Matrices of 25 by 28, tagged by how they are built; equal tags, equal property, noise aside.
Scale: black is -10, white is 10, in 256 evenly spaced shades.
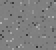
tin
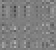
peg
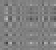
peg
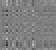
peg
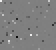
tin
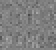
peg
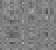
peg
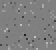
tin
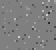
tin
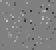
tin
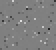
tin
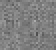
peg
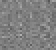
peg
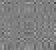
peg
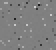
tin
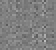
peg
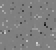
tin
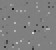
tin
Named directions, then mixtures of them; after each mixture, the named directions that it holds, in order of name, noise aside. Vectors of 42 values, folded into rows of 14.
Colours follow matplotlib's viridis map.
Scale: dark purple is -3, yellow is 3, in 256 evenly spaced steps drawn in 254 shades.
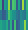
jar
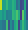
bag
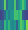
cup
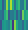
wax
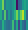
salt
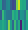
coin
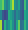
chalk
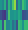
chalk, cup, jar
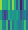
bag, chalk, jar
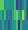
bag, salt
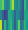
chalk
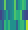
cup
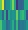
chalk, salt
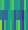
chalk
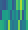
bag, coin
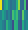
bag, coin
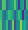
coin, salt, wax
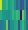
bag
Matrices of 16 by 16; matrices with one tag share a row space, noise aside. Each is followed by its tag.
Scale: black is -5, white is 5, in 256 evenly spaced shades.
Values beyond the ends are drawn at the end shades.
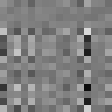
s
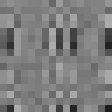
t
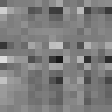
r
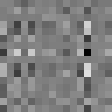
s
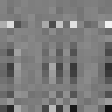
t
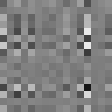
s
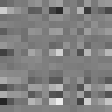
r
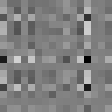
s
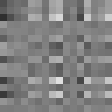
r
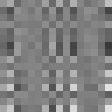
t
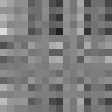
r
